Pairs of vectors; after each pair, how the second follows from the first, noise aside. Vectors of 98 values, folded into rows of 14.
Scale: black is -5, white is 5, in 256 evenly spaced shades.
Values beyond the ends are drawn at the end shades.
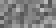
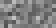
reversed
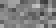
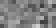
wrapped around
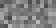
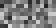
scaled up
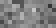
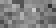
copied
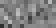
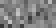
copied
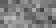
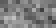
copied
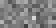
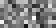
scaled up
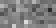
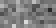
copied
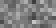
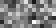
scaled up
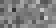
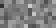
wrapped around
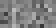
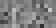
copied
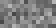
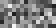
scaled up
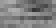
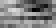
scaled up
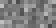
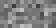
wrapped around
